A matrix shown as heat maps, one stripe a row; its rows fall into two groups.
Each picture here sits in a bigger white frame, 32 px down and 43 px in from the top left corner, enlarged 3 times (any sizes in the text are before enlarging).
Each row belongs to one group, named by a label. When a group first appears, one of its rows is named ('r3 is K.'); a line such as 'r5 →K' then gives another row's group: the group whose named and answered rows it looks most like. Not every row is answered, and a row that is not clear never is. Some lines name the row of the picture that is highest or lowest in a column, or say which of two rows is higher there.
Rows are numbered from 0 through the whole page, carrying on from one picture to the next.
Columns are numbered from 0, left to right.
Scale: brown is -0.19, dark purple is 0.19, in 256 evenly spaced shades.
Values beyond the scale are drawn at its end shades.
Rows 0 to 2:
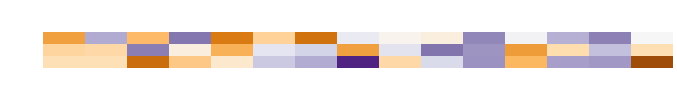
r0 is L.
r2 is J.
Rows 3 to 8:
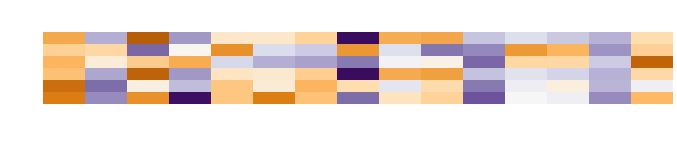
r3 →L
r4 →J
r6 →L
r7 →L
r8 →L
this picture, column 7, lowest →4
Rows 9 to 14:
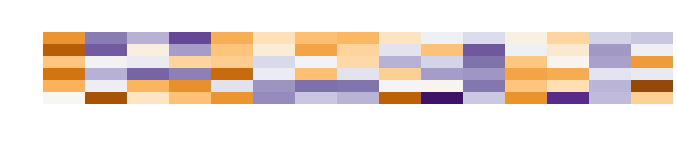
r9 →L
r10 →L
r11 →J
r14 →J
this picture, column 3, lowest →13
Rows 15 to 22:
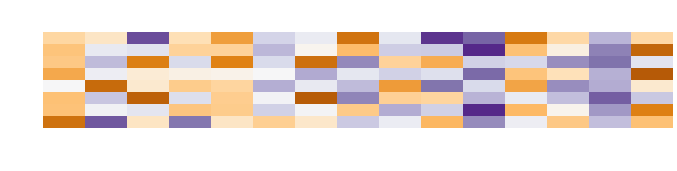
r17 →L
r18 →J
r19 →J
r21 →J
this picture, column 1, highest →22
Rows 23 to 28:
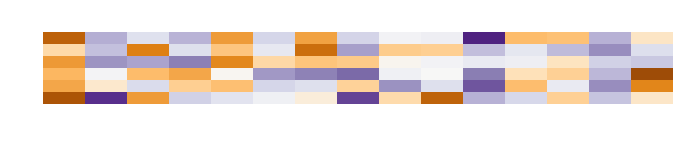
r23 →L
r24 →L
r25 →L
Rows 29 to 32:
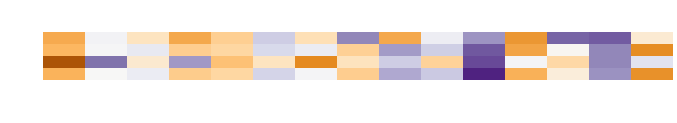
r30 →J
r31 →L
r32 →J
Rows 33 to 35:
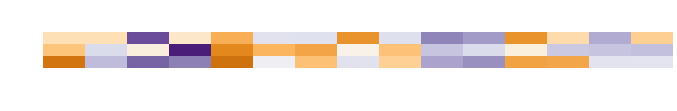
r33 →J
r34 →L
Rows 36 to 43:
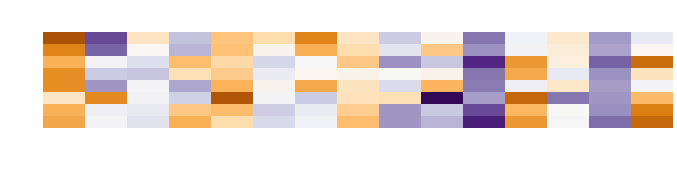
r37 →L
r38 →J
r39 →J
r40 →L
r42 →J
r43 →J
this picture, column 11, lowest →41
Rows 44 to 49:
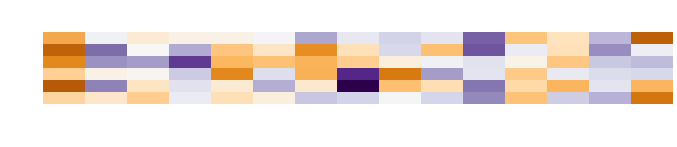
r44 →J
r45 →L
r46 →L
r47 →L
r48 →L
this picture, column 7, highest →48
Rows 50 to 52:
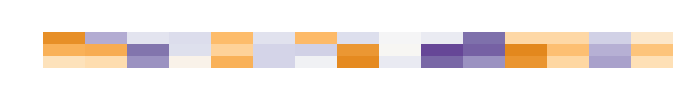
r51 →J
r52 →J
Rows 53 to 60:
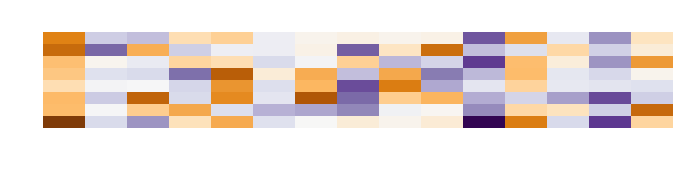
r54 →L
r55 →J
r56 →L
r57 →L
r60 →J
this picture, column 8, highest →55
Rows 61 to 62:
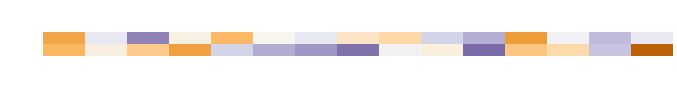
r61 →J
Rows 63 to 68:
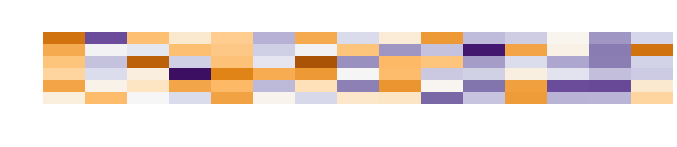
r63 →L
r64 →J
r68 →J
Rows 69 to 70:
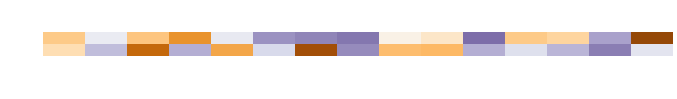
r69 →J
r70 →L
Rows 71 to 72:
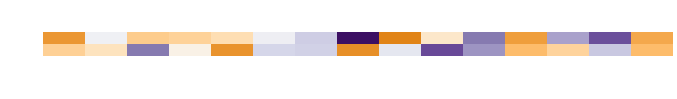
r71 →J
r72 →J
